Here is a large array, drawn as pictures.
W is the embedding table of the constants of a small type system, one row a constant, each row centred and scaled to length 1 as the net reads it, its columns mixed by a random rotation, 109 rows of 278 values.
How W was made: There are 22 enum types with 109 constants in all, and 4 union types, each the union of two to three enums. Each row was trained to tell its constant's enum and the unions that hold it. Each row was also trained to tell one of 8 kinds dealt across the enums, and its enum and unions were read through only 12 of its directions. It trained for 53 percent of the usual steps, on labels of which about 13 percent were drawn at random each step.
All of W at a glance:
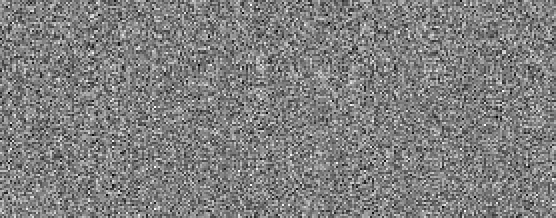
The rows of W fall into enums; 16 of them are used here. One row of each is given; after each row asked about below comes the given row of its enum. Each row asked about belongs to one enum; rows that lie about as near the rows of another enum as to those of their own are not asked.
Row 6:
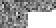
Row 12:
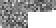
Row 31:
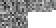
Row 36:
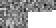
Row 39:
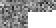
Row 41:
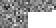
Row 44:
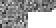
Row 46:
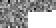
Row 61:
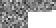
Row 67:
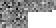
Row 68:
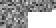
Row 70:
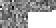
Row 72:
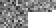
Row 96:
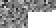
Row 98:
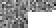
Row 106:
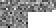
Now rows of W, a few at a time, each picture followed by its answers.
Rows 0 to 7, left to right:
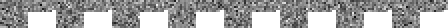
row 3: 96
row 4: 98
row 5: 98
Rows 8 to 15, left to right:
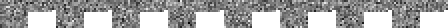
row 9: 36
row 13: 106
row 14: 98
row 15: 41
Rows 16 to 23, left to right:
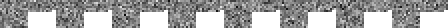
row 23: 67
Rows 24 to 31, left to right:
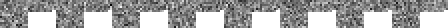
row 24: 67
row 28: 6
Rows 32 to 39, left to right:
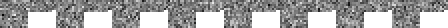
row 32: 70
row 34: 70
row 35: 106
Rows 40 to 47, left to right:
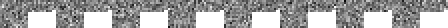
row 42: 67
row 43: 36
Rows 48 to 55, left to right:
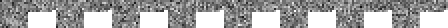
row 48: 36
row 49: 70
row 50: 67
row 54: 12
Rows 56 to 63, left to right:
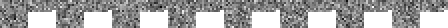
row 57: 70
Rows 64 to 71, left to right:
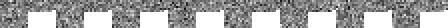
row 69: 72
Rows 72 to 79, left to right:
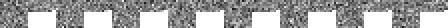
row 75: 96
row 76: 36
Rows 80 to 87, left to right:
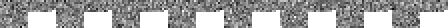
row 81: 72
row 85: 12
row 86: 41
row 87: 98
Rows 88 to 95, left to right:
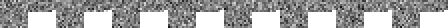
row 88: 67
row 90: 106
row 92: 98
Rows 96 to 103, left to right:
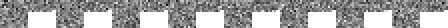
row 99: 12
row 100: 70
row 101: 106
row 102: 36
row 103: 12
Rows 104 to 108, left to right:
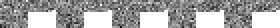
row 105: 31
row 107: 12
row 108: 39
